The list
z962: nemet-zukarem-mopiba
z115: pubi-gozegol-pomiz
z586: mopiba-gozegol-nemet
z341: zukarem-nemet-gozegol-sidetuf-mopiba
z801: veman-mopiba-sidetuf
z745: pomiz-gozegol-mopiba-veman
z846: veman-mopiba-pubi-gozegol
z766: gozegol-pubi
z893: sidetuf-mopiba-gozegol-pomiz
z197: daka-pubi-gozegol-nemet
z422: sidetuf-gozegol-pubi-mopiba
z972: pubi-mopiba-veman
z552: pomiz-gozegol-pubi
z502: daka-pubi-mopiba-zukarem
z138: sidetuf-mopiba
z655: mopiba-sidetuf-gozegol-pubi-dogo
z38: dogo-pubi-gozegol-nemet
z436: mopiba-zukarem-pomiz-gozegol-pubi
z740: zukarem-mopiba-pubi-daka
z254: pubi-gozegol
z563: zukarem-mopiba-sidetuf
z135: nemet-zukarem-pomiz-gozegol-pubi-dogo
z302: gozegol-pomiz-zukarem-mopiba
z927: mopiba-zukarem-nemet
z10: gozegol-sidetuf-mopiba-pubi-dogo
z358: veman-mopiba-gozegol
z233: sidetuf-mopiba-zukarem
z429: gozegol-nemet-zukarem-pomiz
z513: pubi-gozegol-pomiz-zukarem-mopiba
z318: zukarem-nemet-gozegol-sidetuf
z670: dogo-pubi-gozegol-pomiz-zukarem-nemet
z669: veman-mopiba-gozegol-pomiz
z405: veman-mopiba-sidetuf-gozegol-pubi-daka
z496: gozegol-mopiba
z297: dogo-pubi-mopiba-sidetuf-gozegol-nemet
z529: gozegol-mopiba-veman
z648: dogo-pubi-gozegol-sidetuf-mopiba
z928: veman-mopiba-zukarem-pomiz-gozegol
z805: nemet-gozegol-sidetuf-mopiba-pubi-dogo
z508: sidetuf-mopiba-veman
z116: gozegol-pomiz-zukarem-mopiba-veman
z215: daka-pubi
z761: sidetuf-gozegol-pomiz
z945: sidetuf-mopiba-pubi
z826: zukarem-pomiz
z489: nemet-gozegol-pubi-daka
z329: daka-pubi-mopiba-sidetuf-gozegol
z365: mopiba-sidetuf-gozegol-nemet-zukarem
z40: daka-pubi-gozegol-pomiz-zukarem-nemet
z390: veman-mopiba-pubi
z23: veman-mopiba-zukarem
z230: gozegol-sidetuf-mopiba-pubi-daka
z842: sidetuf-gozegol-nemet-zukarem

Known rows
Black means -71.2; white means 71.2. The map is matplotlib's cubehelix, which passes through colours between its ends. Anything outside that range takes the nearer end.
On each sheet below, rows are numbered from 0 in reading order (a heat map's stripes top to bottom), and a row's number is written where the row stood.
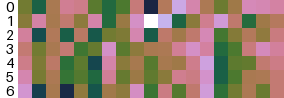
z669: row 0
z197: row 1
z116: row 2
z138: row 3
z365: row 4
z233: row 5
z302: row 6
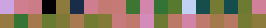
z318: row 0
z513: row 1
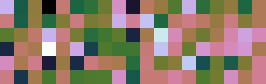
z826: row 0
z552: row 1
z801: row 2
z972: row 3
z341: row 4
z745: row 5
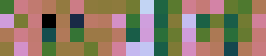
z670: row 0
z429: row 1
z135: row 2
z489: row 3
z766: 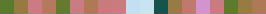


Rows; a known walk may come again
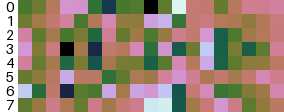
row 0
z23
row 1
z10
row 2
z233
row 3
z429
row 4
z563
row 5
z405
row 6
z761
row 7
z766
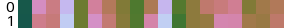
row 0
z297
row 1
z648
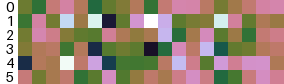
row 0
z529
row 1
z215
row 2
z805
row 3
z927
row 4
z972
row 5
z138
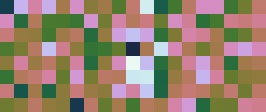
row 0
z38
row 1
z893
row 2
z40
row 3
z801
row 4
z197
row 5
z254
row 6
z552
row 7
z586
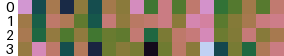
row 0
z302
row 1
z496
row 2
z436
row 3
z962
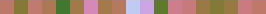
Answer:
z422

